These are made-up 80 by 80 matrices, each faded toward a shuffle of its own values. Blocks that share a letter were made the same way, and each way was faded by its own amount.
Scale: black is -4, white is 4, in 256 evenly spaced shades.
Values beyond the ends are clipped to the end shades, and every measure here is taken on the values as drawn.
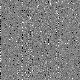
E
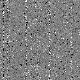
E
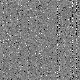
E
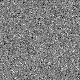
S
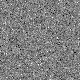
S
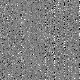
E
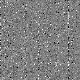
E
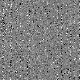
E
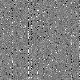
E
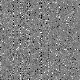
E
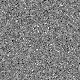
S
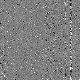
E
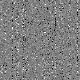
E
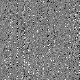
E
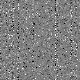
E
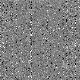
E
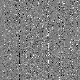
E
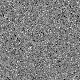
S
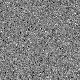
S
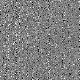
E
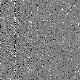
E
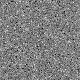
S
